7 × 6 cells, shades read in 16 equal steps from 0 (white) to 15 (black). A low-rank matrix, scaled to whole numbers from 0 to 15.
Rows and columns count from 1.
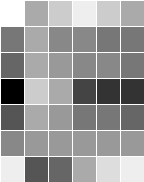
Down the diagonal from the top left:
0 5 6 11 8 6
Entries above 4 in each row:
2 6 6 5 6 6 3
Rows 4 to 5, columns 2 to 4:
3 5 11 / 5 6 8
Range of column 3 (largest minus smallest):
6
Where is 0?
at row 1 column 1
